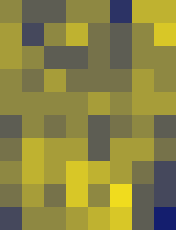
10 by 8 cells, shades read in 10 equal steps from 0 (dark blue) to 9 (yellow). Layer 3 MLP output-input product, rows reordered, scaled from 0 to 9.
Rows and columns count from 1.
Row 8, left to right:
5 7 6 8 7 6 4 2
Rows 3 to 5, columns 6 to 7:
3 5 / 4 6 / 5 6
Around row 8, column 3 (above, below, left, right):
6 4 7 8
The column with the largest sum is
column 4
